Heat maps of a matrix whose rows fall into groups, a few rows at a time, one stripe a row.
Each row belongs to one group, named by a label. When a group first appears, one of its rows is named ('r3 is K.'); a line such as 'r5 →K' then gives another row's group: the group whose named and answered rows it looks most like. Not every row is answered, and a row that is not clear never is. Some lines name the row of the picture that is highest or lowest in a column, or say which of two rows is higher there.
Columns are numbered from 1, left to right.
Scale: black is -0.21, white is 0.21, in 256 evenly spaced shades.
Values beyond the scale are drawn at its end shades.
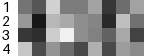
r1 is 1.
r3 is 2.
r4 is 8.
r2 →2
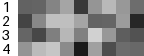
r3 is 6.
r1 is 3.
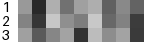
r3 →3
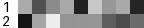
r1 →3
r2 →1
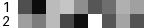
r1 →2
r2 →8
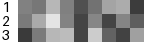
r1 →3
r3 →1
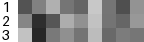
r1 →1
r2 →6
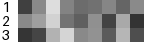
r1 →1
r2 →8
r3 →2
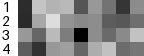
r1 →1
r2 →1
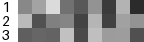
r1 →8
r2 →8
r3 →3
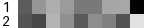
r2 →1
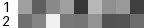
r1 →3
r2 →1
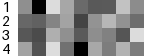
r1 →2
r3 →1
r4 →8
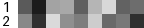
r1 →6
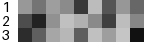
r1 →8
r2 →2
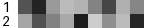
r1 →2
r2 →3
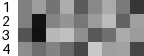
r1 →3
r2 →6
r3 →2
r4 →3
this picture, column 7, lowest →3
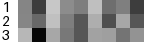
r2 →8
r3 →6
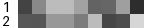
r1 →2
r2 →1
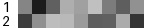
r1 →6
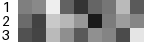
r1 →8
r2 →2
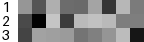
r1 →8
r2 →6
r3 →3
